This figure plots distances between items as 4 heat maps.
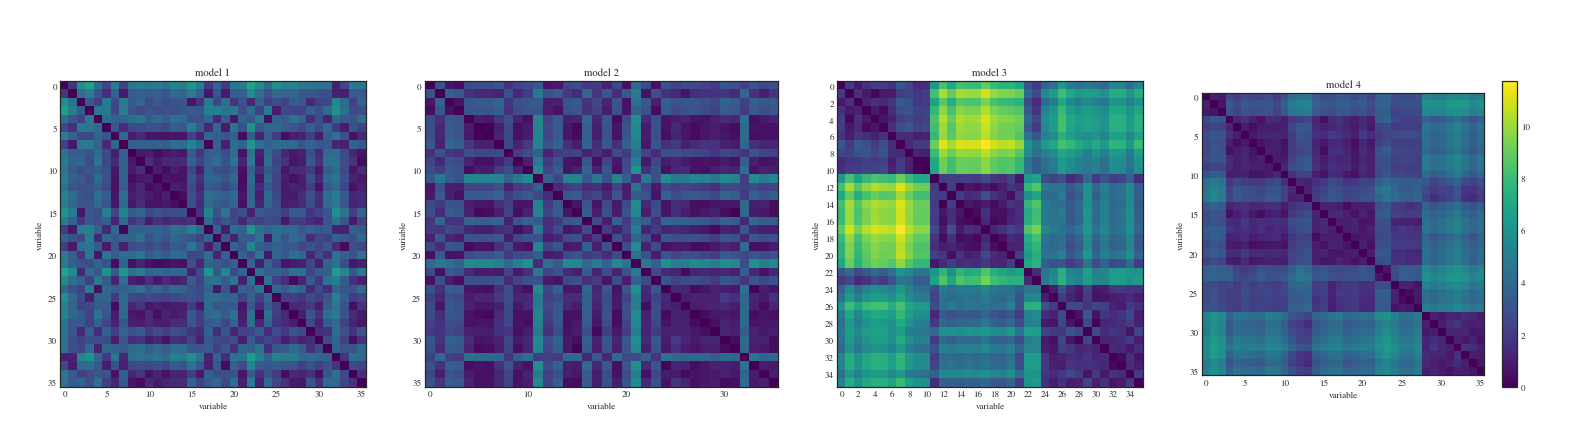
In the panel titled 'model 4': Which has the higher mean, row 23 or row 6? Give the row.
23
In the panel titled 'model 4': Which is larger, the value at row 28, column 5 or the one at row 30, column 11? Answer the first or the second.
the first
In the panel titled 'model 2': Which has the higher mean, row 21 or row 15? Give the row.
21
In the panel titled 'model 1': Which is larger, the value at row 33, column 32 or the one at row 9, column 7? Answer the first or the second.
the second
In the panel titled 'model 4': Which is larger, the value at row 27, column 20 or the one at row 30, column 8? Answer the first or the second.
the second
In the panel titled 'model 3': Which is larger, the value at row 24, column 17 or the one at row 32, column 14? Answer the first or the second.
the first
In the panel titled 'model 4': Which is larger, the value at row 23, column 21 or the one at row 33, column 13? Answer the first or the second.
the first
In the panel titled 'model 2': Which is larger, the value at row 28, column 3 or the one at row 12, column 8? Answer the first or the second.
the first
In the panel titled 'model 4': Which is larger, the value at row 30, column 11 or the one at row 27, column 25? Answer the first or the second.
the first
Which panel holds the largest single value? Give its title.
model 3
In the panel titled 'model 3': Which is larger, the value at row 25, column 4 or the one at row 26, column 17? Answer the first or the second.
the first
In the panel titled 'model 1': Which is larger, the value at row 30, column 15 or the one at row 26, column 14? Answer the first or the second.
the first
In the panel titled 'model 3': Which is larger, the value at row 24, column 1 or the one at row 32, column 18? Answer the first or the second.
the first
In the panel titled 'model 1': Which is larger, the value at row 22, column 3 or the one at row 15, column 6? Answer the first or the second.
the first
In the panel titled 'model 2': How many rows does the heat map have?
36
